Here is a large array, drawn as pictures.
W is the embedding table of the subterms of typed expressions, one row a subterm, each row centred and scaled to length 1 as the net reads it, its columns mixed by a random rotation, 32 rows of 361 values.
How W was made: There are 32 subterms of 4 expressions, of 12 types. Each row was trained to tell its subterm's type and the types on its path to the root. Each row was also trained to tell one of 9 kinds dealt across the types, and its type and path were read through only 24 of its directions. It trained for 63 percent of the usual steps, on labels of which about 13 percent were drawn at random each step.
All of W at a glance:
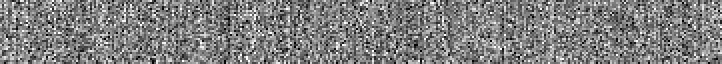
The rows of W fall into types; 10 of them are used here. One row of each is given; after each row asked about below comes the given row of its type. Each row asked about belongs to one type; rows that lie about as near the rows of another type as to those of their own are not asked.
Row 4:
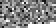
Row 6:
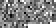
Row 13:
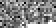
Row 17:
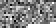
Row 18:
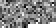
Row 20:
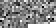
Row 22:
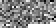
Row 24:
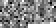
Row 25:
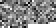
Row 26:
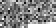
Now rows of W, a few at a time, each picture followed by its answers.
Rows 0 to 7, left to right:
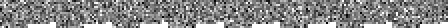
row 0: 18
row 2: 22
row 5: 20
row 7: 20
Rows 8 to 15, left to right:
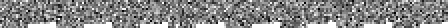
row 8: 26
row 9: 20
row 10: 6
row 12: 26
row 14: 4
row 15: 26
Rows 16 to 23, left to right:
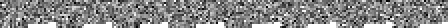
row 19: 6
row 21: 24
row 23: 24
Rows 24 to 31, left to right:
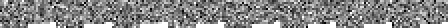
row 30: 25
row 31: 25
